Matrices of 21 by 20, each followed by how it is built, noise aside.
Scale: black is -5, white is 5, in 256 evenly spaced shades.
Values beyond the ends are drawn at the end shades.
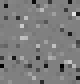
sparse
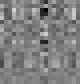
low rank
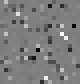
sparse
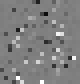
sparse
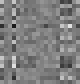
low rank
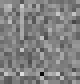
low rank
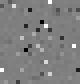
sparse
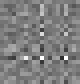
low rank
